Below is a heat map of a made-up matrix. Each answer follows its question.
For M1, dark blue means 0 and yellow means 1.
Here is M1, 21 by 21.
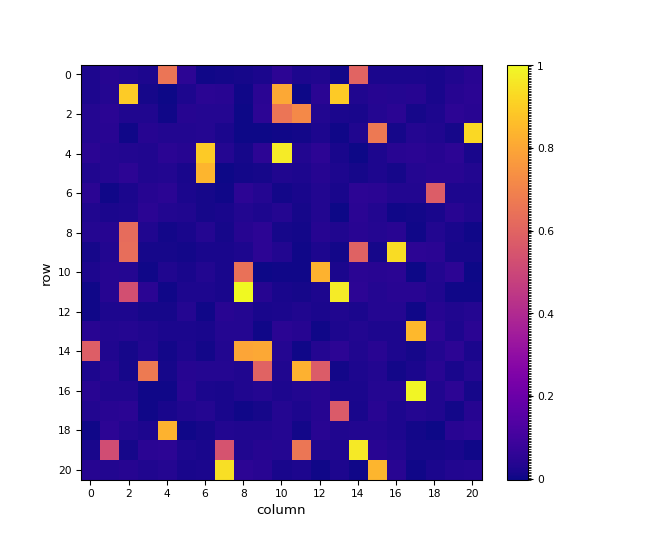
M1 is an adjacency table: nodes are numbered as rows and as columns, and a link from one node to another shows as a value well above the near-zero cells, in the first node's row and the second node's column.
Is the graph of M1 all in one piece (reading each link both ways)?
yes
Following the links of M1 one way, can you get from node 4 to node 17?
yes
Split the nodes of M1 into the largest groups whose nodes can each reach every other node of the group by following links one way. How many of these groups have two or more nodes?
5
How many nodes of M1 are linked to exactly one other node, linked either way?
1
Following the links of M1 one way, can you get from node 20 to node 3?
yes
